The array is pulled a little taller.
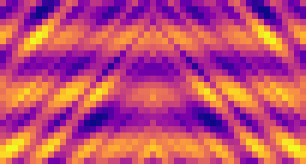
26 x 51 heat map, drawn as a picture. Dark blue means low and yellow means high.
Mirror symmetry: left to right. Average level on the scale: 50%. Stripes: horizontal, repeating 3 times.
